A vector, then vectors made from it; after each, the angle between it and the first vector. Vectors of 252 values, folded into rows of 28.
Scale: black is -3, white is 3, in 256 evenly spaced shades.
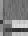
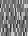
orthogonal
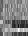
nearly opposite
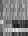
nearly opposite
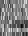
partly opposed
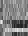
nearly opposite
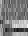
nearly parallel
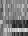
nearly opposite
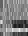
nearly opposite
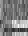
nearly parallel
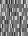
orthogonal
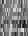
partly opposed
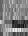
nearly opposite
